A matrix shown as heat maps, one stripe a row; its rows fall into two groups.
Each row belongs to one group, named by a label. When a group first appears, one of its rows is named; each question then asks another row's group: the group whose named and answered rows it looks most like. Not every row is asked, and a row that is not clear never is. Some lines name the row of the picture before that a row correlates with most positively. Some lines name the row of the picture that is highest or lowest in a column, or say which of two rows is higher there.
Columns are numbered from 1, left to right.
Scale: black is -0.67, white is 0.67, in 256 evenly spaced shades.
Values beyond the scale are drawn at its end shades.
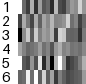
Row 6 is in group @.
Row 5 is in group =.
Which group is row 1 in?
=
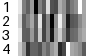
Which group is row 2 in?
=
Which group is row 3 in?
=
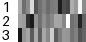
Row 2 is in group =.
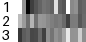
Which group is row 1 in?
=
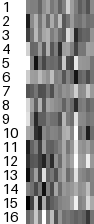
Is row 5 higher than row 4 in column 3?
No
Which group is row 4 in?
=
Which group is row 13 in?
@
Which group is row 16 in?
@
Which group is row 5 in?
=
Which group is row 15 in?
@
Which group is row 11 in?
@
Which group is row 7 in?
@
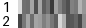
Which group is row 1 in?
=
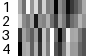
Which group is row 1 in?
@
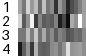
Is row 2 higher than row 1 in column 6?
Yes
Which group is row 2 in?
=
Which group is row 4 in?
@
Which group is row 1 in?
@
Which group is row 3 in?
@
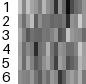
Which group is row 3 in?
=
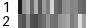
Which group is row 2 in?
@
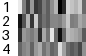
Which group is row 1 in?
=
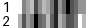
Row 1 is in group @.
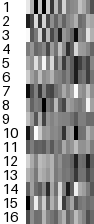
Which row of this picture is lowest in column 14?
5
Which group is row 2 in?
@
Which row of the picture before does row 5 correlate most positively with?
1
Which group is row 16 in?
@
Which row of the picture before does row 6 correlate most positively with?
1
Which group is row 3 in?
=
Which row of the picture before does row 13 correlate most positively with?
1
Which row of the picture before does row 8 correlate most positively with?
2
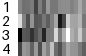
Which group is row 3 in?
@
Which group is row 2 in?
=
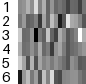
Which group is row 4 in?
=
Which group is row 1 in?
@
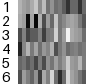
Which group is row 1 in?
@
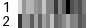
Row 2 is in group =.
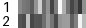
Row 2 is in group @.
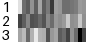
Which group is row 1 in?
=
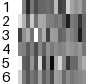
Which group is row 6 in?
=
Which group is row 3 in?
@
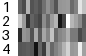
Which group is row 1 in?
@
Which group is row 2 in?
=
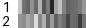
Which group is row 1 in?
=
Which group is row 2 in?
@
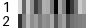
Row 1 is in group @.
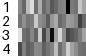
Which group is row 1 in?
=
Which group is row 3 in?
=
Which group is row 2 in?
@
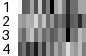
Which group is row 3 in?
=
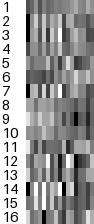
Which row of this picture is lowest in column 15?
12
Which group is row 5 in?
=
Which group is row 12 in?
=
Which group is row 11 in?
=
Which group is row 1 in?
@
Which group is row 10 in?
@
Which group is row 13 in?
=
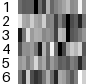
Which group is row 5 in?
@
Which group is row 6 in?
@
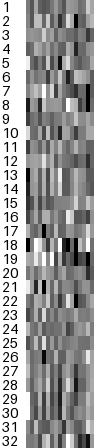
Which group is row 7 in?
@
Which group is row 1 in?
@
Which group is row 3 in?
@
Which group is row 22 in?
=
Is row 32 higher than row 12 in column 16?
No
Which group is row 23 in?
@
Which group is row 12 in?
@
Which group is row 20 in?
@
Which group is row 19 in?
@
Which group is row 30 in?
=
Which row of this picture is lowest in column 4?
8
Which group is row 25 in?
@
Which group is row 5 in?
=
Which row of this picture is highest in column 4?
18
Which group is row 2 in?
=
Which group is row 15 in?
@
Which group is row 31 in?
@
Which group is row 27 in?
=
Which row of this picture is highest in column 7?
19
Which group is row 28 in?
=
